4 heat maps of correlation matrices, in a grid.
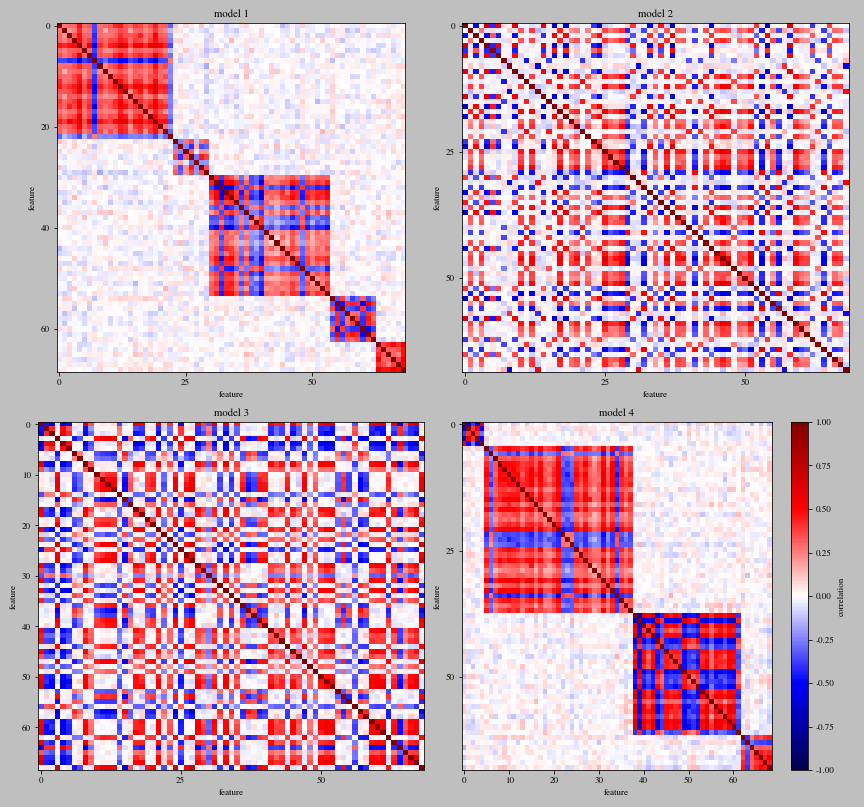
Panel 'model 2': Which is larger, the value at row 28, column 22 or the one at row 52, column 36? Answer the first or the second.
the first
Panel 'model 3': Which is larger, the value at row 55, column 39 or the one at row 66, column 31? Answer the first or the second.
the second
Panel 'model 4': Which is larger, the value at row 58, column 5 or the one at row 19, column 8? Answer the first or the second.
the second
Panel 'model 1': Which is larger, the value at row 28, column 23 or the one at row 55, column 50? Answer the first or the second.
the first
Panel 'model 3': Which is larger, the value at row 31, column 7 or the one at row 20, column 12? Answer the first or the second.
the second
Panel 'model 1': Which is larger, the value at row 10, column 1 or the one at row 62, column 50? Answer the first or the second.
the first
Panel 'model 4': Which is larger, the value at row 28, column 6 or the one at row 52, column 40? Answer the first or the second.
the first
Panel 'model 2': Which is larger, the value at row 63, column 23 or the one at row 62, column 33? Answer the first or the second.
the second
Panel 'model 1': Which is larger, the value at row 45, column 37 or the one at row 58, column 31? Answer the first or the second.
the first
